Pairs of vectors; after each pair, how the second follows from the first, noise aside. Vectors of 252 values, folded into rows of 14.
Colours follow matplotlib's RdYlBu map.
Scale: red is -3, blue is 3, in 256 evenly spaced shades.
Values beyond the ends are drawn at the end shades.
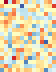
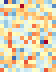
negated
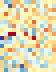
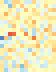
shrunk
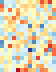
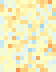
shrunk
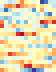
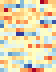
negated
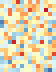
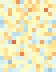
shrunk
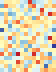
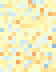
shrunk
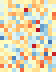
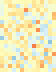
shrunk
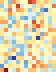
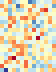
negated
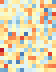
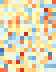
negated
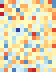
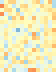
shrunk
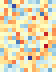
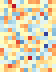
negated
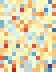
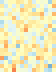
shrunk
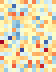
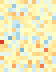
shrunk
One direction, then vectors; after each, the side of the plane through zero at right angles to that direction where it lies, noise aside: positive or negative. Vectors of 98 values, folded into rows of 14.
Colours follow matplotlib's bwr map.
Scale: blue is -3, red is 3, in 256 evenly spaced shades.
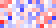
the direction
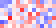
negative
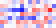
positive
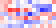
positive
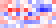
positive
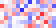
positive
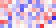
positive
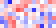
negative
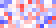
negative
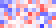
negative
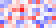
negative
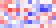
positive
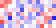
positive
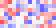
positive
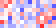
positive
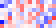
negative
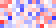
positive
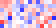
positive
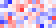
negative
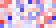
positive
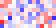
positive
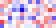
positive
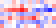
negative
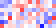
negative
